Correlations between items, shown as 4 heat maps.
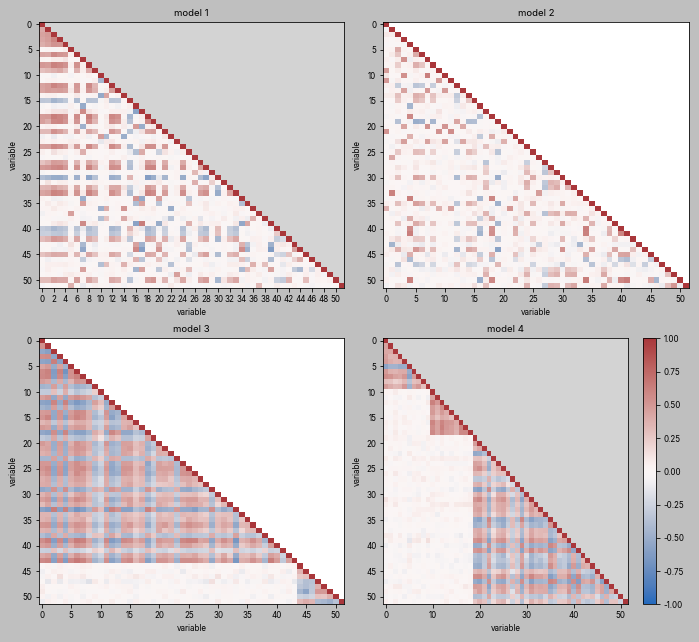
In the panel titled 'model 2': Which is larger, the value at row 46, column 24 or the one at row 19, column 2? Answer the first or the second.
the first
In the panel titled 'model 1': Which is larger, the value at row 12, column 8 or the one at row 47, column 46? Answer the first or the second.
the first
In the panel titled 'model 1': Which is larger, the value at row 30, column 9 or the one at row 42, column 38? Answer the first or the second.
the second
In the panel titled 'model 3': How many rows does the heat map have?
52
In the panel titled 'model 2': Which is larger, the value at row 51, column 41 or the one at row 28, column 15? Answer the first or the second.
the second
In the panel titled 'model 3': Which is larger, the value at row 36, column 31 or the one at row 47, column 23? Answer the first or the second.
the first
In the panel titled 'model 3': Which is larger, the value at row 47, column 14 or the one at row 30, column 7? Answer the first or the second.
the second
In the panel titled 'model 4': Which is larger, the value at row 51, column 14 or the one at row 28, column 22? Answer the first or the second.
the first
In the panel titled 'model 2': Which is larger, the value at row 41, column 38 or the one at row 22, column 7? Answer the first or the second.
the first
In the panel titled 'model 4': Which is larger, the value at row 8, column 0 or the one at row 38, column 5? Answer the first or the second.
the first
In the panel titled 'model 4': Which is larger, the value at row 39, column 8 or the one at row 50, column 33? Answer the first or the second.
the first
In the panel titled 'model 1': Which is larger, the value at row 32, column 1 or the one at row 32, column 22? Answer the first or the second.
the first
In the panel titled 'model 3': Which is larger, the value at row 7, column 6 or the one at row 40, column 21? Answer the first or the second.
the first
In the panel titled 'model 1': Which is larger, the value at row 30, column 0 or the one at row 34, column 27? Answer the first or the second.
the second
